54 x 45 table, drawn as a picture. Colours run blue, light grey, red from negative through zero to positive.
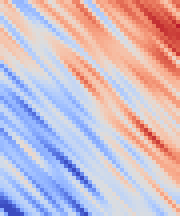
The bottom left is the ninth with the lowest average. No single row or column stands out from its neighbours. The histogram is bell-shaped. The halves do not mirror each other. Streaks slant down to the right. The top right is the ninth with the highest average. The field climbs toward the top right. No lone cell stands out from its neighbours.
